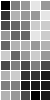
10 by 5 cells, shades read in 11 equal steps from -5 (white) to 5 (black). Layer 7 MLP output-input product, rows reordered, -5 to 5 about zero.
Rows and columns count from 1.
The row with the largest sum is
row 9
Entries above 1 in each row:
1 1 1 0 0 0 3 3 3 3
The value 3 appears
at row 2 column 1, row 8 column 3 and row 8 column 4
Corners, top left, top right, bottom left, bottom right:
5 -1 -2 4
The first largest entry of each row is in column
1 1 1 2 1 2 1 5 3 4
